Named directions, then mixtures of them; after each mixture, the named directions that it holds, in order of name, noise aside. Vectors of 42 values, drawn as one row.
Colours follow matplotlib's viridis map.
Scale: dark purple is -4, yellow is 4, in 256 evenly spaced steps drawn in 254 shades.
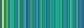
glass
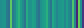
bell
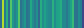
bell, glass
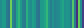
bell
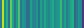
bell, glass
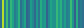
glass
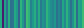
glass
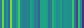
bell, glass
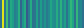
glass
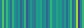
bell, glass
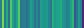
bell, glass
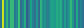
glass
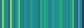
bell, glass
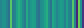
bell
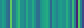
bell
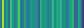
bell, glass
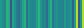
bell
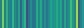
bell, glass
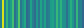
glass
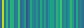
glass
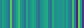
bell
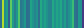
bell, glass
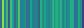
bell, glass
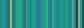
bell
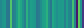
bell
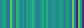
bell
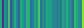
bell, glass
